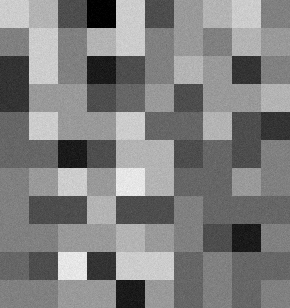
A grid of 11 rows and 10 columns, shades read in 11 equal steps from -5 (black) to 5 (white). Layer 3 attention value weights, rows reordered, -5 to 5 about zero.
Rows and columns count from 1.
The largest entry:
4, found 2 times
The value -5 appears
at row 1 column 4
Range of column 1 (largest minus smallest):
6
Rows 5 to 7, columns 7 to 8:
-1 2 / -2 -1 / -1 -1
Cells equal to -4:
4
